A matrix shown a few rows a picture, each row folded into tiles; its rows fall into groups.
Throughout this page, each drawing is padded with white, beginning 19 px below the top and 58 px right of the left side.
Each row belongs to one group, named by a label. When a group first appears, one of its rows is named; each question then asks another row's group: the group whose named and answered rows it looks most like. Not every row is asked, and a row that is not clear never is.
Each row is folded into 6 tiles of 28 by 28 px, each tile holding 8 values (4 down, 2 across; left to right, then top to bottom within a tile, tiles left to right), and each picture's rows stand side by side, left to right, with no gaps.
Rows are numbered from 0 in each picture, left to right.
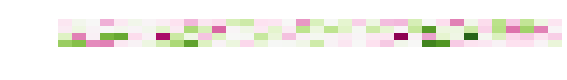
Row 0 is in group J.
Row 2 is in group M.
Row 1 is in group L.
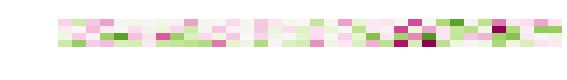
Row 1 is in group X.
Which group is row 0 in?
J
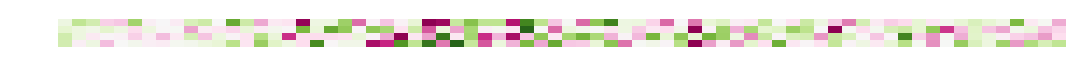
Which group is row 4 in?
M
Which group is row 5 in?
J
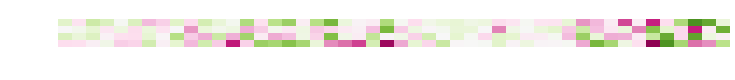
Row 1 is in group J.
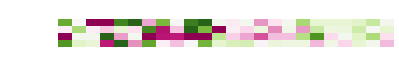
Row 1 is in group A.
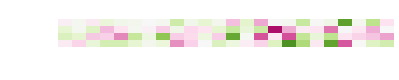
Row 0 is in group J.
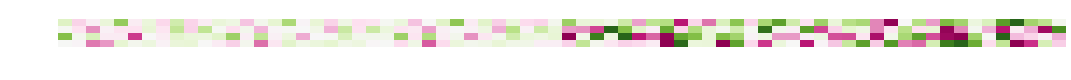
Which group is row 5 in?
J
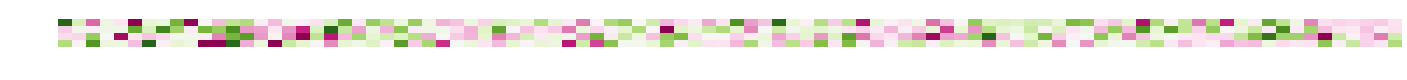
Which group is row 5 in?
A
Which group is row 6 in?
L
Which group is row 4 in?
L
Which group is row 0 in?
L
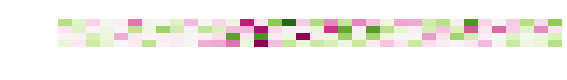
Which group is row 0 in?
L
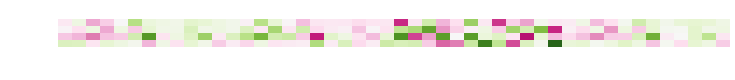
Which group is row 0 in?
A
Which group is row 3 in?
A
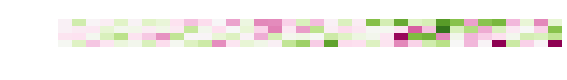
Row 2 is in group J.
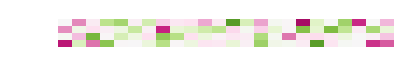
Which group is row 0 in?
M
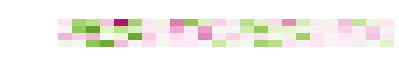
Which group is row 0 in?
M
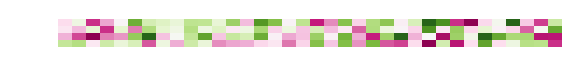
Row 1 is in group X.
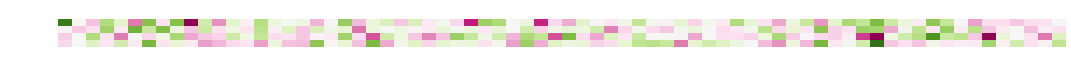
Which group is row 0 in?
L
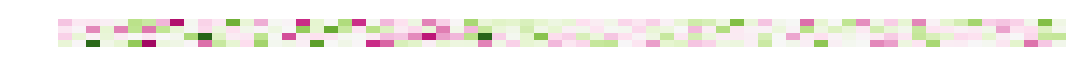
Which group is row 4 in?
L
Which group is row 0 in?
X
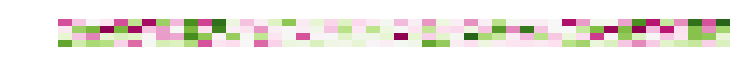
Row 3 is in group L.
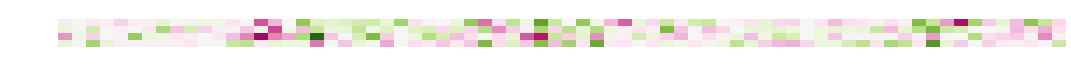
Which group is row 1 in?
A
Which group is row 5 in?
M
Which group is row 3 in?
M
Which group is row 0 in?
M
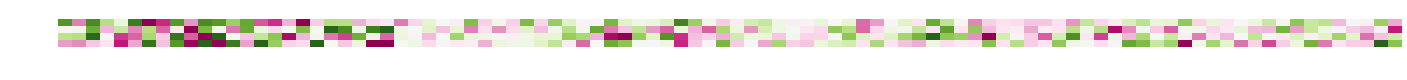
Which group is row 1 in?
L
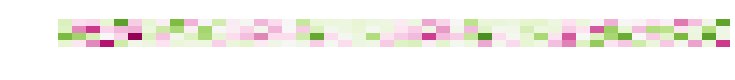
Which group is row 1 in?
A
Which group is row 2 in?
A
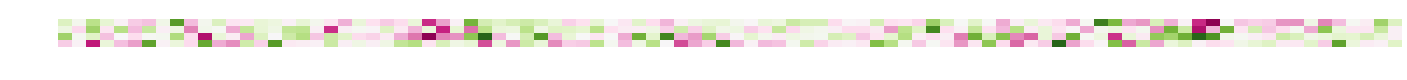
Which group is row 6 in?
X
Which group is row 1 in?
M
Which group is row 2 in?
A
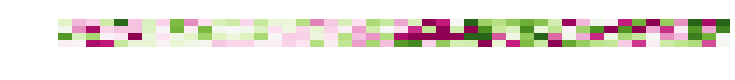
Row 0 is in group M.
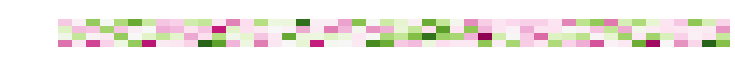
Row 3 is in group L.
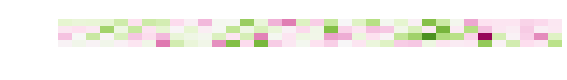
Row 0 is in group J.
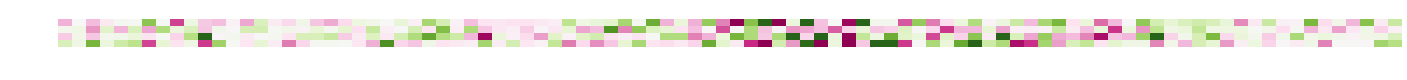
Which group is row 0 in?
X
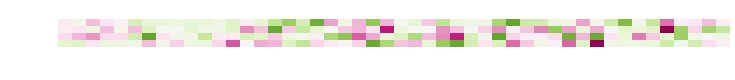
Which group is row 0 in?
A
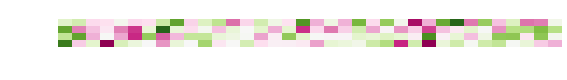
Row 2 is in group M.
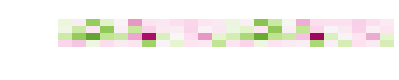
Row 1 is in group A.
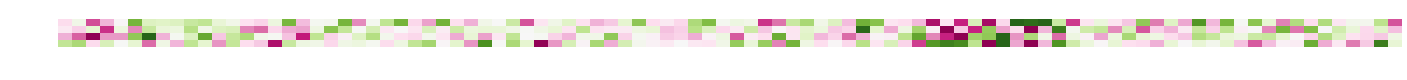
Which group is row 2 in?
L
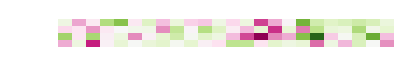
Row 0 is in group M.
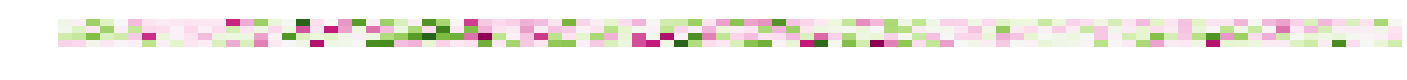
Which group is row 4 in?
L
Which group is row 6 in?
X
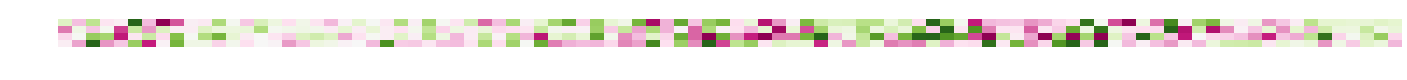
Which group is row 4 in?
A
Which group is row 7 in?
A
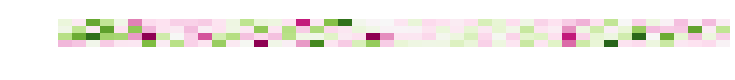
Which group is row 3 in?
M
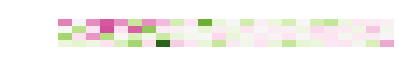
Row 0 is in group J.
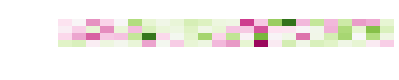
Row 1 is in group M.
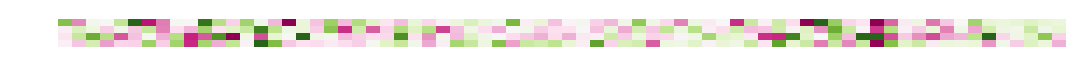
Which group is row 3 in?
X
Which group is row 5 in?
A
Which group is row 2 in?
J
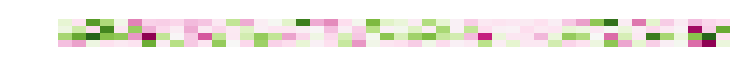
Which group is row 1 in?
X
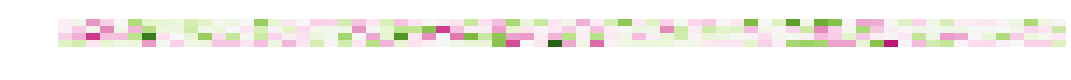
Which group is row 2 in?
J
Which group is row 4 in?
J
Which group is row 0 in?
A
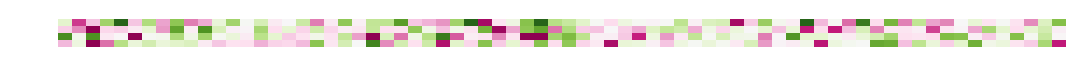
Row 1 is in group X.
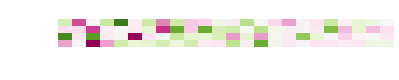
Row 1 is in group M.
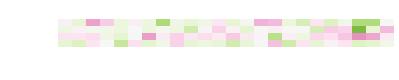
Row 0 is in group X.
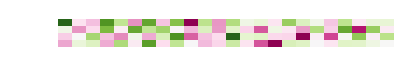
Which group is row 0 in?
L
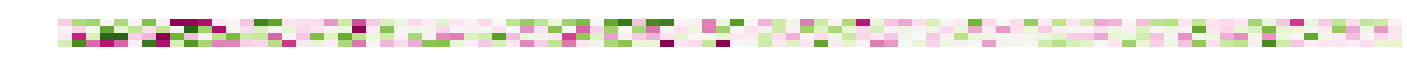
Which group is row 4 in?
L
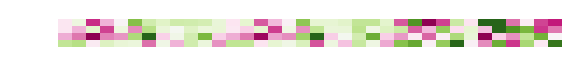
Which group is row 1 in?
A
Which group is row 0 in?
A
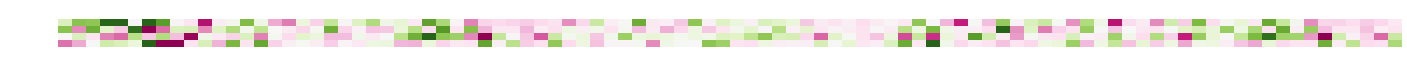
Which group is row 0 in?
J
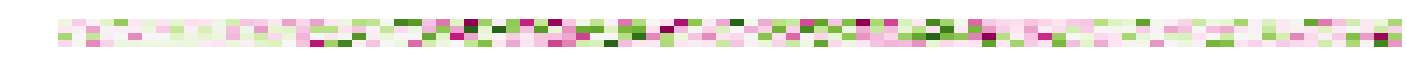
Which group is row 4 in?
L
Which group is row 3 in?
M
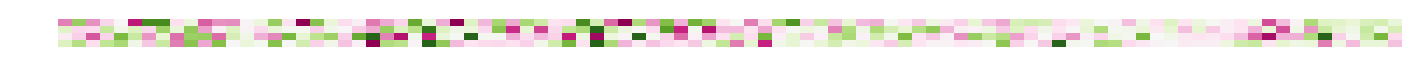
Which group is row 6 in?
M
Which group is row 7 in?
A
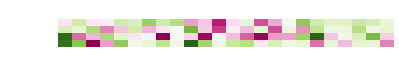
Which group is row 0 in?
J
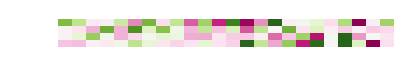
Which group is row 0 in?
L
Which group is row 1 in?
L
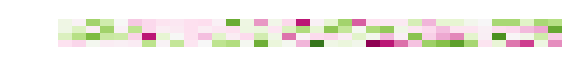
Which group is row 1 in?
L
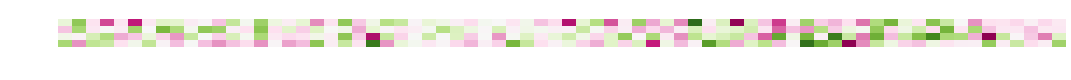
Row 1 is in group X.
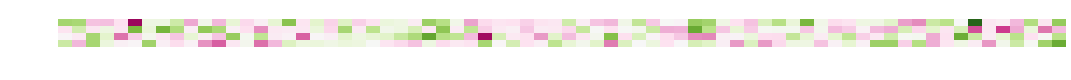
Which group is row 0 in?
L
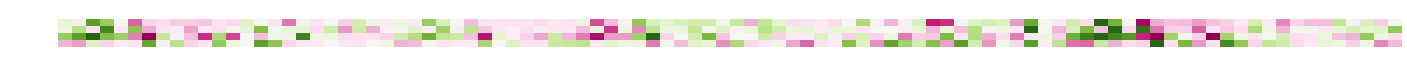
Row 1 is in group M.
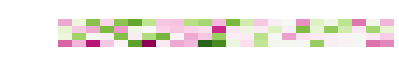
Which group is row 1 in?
L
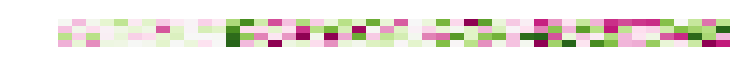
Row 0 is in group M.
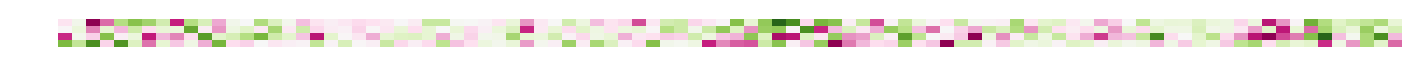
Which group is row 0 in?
X
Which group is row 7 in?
A
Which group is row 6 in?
A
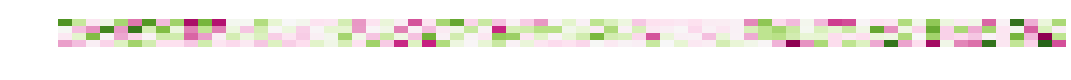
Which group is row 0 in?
L
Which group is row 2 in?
M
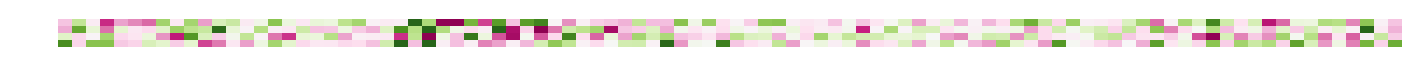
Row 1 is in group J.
